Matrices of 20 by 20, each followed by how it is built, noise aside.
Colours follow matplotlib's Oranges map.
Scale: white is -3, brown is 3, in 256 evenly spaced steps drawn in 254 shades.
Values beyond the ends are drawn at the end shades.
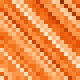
Toeplitz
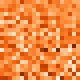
low rank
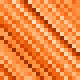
Toeplitz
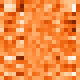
low rank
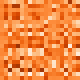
low rank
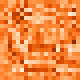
low rank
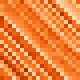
Toeplitz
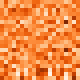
low rank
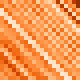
Toeplitz
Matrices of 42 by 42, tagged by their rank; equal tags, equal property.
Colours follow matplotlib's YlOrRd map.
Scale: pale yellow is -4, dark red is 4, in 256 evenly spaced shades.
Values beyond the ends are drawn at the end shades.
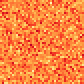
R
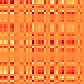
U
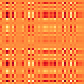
U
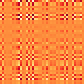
U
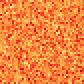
R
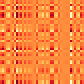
U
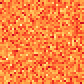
R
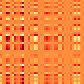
U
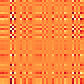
U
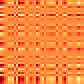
U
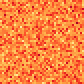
R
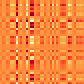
U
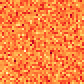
R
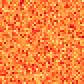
R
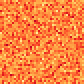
R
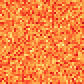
R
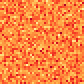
R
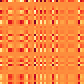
U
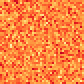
R
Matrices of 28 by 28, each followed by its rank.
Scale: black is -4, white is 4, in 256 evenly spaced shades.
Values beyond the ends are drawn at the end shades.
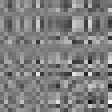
two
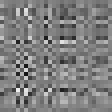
two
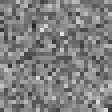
full rank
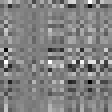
two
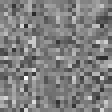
five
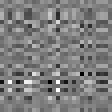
two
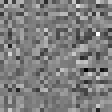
five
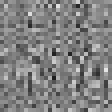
five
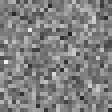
full rank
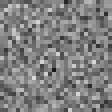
full rank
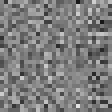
five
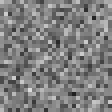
full rank
